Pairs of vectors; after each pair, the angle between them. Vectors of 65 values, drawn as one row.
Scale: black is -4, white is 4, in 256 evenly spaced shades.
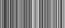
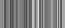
nearly parallel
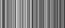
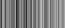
nearly opposite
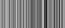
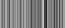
nearly parallel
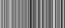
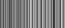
nearly opposite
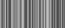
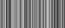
nearly parallel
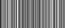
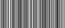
orthogonal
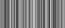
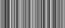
nearly parallel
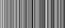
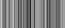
orthogonal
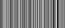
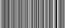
nearly opposite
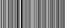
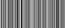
nearly parallel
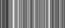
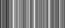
nearly parallel
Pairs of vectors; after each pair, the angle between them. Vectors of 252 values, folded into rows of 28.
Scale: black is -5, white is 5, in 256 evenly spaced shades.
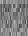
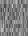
partly aligned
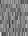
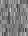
partly aligned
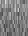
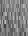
partly aligned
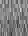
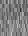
nearly opposite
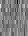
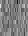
nearly parallel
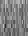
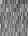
partly opposed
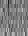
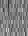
nearly parallel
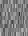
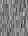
orthogonal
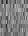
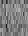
nearly parallel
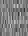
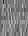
partly aligned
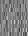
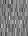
orthogonal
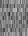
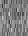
partly opposed
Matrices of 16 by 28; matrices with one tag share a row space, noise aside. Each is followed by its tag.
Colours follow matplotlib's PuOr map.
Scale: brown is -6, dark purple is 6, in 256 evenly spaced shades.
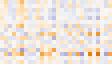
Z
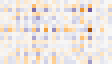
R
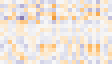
Z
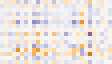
R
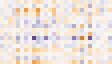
R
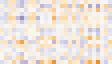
Z
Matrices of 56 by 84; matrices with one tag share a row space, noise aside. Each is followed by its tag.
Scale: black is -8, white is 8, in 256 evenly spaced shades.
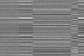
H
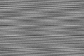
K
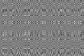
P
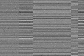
H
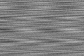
K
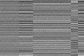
H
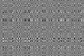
P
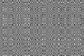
P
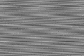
K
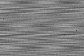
K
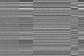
H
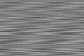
K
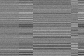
H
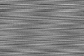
K
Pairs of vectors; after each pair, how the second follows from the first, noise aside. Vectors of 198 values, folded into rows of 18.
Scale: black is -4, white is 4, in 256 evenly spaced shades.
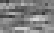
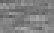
shrunk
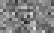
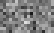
negated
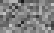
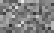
negated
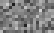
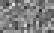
negated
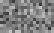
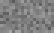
shrunk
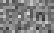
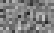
negated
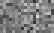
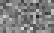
negated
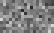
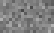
shrunk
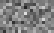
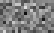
negated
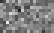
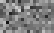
negated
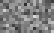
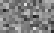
negated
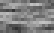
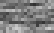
negated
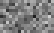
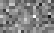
negated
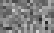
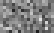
negated
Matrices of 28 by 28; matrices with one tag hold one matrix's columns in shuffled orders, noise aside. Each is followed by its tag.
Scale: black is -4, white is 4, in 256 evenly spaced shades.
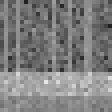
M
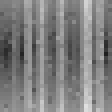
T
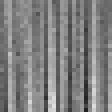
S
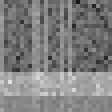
M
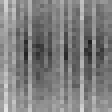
T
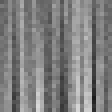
S
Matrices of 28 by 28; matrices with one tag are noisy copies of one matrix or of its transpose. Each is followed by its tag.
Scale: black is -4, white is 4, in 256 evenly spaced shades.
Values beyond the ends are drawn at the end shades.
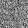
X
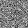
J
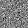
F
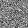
J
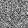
J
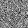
J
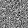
F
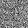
X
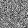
J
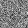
J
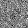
J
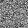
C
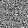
X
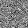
J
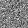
F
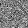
J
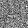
X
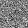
J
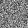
C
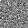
F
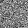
C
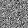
F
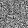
X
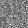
X
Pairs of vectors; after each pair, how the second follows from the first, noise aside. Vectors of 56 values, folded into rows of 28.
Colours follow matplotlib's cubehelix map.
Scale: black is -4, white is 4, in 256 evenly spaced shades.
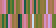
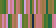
negated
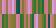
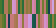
wrapped around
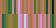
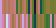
wrapped around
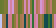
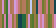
wrapped around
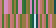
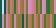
wrapped around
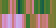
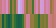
negated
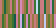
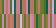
wrapped around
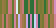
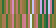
wrapped around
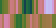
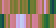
wrapped around
